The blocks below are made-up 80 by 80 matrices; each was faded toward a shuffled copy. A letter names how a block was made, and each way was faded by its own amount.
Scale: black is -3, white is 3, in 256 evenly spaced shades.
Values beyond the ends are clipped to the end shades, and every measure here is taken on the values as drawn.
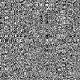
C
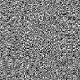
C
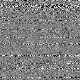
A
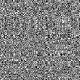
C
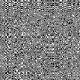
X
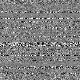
A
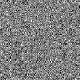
C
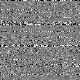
A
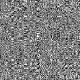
C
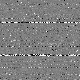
A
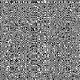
X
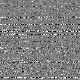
A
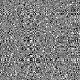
X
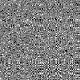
X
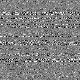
A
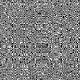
X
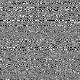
A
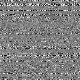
A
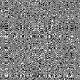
X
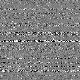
A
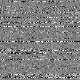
A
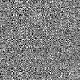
C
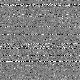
A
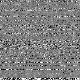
A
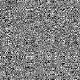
C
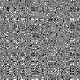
X
